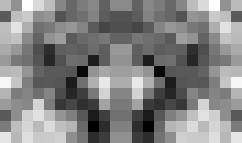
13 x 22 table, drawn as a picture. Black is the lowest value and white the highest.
Calmest part: top middle. Slope: none. Ninth with the lowest average: bottom middle. Grain: blotchy. Mirror symmetry: left to right.
